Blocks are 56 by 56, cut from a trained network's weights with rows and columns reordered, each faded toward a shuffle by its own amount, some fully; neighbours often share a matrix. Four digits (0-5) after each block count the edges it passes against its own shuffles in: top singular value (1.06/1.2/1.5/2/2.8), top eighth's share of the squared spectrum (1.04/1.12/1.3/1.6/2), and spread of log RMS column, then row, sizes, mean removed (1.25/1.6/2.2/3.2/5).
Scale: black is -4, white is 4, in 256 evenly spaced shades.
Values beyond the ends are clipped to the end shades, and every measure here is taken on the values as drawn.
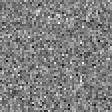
0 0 0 0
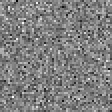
0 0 0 0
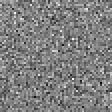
0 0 0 0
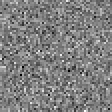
1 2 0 0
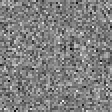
0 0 0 0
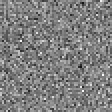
2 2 0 0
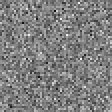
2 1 0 0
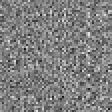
3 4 1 2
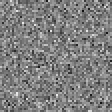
1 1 0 0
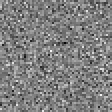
1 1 0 0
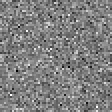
0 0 0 0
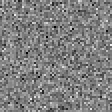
0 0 0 0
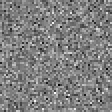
0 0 1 0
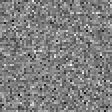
1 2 0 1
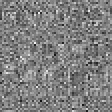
3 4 1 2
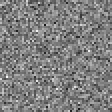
1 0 0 0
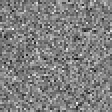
2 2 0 0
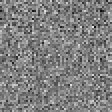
3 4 1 2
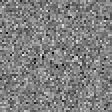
1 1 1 0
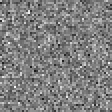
1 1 0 0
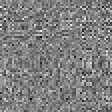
3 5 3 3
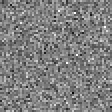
1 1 0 0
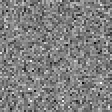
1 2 0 0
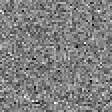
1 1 0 0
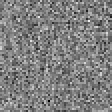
2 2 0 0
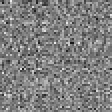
3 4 2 2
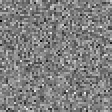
1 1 0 0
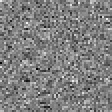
3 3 1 1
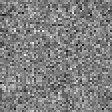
3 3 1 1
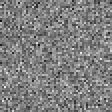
2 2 0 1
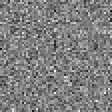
3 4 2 2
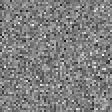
1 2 0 1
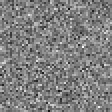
2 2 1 1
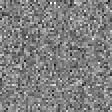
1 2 1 1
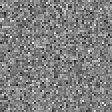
2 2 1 1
